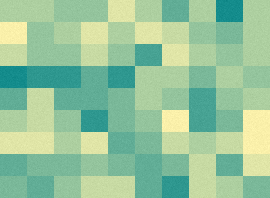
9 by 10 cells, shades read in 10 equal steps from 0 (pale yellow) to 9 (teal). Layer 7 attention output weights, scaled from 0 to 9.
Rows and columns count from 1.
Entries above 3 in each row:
4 3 5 7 7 6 2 8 6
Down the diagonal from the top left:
3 4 4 6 5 4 2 2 3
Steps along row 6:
down up up down down down up down down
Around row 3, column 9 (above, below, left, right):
5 3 3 3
